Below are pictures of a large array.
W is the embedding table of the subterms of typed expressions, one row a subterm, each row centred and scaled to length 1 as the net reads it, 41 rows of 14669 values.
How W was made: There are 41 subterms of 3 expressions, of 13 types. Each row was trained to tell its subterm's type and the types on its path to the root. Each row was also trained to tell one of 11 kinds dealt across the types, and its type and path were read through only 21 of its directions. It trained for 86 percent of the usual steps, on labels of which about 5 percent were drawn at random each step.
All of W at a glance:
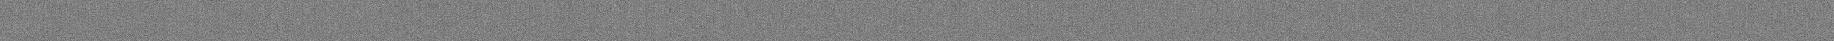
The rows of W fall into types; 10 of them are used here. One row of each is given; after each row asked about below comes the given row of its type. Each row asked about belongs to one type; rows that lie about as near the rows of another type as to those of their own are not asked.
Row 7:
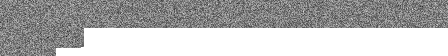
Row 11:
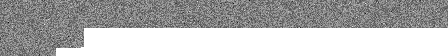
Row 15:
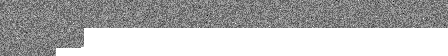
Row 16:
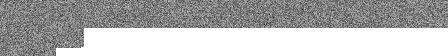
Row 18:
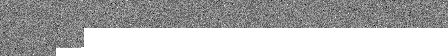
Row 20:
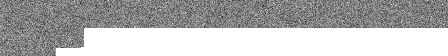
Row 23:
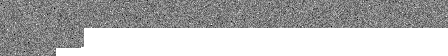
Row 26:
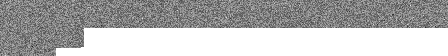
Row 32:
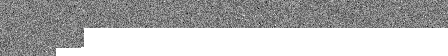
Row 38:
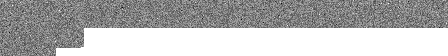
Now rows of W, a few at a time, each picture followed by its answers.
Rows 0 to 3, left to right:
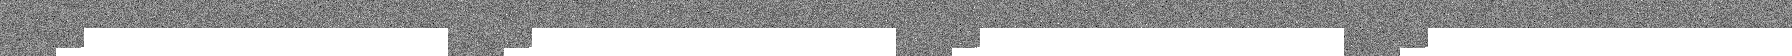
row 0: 20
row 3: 7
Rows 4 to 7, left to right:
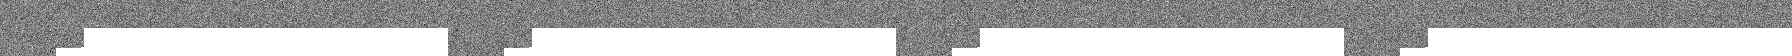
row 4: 26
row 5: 18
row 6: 18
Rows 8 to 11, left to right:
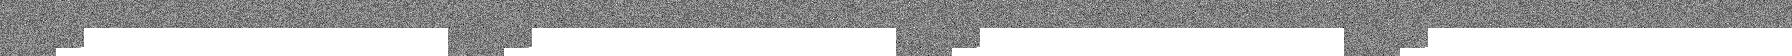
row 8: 11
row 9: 26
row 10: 38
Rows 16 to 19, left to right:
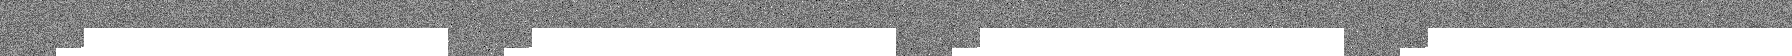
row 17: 16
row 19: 7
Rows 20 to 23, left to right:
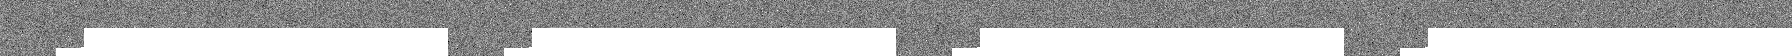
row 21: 16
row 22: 32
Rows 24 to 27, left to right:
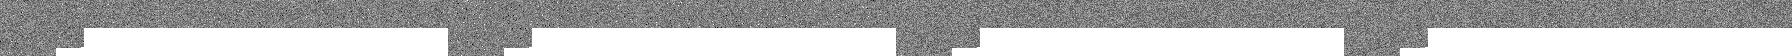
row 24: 20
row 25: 26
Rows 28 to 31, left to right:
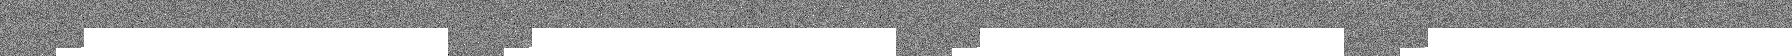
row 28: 18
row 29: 15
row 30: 20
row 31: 32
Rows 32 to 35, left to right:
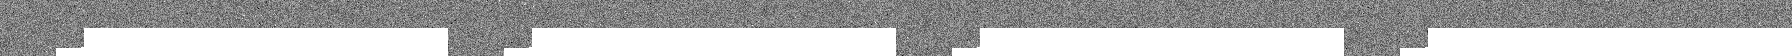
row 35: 32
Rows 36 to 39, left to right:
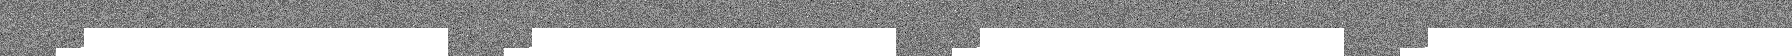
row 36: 15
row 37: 7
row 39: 16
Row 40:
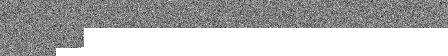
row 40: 7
